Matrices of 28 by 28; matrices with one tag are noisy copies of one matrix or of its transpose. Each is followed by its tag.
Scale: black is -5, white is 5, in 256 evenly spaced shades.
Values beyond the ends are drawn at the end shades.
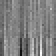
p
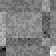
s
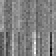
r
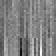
p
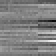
p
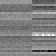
r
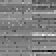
r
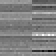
r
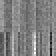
r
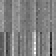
r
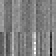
r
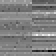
r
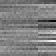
p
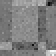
s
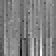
p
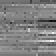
p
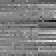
p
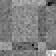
s
